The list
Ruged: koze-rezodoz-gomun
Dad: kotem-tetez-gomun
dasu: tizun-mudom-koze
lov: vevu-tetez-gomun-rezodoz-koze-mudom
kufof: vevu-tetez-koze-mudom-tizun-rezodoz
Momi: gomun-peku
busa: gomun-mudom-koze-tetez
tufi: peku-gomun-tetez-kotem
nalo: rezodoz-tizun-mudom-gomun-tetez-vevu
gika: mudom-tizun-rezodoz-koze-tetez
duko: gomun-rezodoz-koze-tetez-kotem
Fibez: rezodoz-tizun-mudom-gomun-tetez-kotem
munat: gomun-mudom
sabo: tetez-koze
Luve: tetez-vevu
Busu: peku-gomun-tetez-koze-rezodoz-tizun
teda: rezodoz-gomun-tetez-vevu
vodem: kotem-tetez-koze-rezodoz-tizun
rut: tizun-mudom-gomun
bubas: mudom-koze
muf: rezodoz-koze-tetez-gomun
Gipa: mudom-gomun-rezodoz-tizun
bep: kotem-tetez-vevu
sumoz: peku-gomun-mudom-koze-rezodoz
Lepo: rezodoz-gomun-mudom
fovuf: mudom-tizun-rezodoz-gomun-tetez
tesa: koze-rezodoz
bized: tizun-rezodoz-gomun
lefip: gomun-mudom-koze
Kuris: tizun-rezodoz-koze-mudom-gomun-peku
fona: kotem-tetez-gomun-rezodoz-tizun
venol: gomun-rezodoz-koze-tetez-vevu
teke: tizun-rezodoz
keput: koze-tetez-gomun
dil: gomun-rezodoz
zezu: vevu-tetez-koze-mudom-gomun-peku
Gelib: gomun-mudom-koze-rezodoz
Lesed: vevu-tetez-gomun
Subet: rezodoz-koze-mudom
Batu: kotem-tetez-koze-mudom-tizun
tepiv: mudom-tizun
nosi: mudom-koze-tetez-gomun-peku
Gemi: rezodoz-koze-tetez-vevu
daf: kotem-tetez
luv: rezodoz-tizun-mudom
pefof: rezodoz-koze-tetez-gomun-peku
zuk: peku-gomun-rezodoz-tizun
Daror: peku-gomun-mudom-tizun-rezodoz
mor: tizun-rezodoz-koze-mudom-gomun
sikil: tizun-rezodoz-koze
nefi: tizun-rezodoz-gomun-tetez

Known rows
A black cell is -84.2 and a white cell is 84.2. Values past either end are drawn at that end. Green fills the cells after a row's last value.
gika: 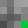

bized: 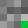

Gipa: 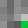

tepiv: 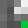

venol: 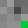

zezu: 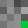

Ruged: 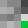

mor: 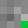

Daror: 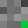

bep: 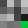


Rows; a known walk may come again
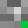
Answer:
busa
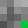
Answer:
gika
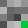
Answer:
sikil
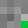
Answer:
mor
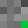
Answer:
Daror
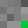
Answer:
Kuris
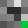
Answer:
teke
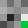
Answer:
Subet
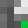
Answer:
tepiv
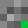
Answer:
nefi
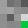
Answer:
Gelib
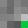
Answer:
Gipa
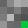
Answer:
fona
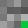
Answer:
bized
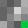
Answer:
rut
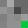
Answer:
venol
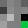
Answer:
tufi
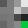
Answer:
Batu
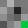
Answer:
Gemi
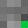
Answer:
Busu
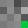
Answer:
zezu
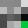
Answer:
sabo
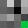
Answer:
Luve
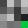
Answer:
bep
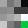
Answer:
dil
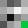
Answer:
bubas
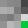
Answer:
Ruged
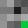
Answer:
teda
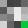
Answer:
munat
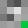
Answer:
lefip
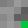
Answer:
duko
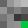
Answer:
vodem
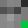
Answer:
zuk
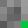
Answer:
kufof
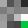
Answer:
Lepo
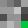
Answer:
keput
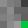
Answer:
pefof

